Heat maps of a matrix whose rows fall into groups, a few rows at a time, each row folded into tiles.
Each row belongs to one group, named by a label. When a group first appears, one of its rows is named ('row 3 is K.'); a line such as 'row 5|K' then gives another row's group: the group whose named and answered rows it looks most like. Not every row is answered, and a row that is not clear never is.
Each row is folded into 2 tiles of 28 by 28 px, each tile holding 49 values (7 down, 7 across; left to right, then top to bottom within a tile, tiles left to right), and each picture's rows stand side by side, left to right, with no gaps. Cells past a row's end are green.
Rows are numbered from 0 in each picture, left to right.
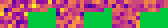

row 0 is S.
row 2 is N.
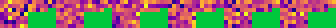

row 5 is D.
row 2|N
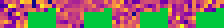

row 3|S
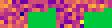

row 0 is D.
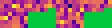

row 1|N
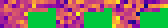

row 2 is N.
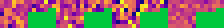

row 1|S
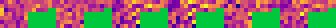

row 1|D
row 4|N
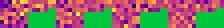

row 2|S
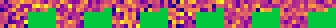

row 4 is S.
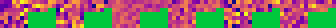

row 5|S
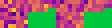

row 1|N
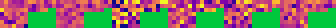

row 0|S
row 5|N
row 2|D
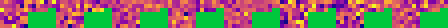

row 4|D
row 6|D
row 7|S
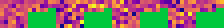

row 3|D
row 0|S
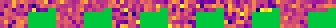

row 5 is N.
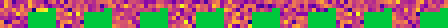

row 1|D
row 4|D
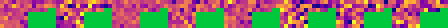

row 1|N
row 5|D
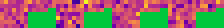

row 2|N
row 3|S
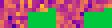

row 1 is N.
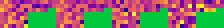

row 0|D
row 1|D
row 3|S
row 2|D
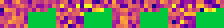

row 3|S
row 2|S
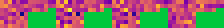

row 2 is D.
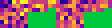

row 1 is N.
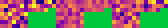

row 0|S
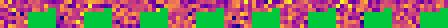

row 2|S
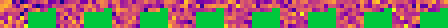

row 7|S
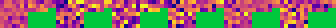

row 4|D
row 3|D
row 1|D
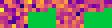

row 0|S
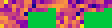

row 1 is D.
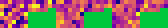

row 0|S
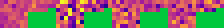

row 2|D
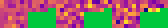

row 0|S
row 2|S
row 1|S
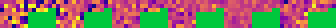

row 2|S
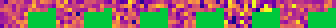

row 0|N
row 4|S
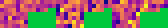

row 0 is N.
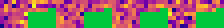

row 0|N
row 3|S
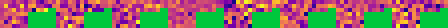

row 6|D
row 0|S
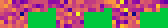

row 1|D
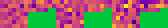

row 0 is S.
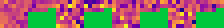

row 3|D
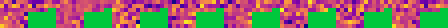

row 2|D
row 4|N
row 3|N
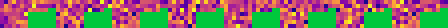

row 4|S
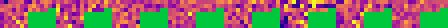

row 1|S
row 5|N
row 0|N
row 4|N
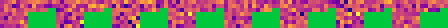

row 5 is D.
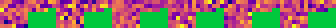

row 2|D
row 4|N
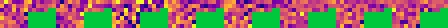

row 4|D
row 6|D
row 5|D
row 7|S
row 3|D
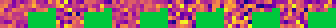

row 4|D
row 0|S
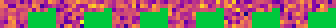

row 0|S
